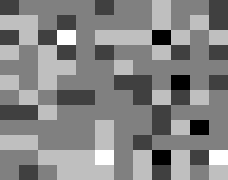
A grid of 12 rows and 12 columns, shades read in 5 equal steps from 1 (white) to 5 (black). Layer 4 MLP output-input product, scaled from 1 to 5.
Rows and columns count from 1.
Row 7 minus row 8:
-1 -2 1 1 1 0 0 1 -2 1 -1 0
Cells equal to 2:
39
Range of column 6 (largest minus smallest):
3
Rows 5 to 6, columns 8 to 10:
3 3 3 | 4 3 5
